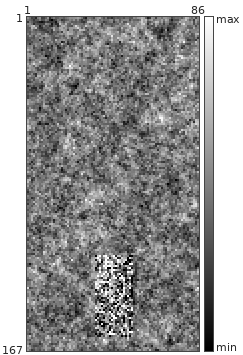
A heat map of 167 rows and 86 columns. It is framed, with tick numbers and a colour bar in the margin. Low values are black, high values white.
Roughest part: bottom middle. Mirror symmetry: none. Slope: none. Odd patch: rougher, in the bottom middle. Average level on the scale: 50%.
